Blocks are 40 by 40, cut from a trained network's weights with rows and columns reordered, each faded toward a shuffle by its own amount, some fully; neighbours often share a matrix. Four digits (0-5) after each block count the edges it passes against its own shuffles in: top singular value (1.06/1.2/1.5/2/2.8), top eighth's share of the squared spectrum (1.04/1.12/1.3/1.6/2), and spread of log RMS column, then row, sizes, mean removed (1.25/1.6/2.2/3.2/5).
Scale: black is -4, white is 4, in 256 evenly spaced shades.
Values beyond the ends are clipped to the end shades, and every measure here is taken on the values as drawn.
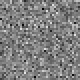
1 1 0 0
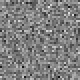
1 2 0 1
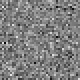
2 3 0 2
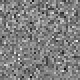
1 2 1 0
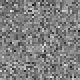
2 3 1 2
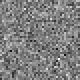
0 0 0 0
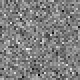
0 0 0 0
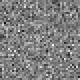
0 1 0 0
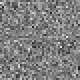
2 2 0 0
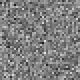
0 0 1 0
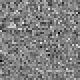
0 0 0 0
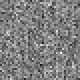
1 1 0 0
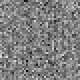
1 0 0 0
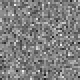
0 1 0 1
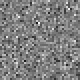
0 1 0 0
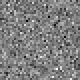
0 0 0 0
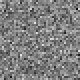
0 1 0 0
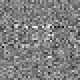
3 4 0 2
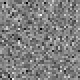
2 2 0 1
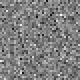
0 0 0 0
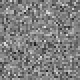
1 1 0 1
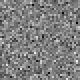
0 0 0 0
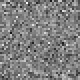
1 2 0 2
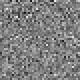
2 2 0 2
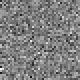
1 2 0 0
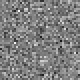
2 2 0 0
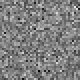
2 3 1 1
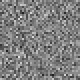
3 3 1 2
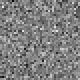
1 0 0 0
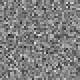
2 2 0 1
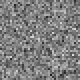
1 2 0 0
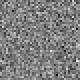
2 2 0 0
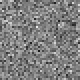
1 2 1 0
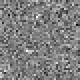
1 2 0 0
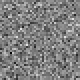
2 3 0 0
